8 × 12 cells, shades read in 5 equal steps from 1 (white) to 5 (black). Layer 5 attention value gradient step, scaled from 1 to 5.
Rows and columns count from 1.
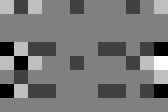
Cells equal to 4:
16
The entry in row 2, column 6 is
3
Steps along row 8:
same same same same same same same same same same same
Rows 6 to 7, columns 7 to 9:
3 3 3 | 3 4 4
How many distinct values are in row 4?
4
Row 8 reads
3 3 3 3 3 3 3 3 3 3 3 3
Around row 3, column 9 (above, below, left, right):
3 4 3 3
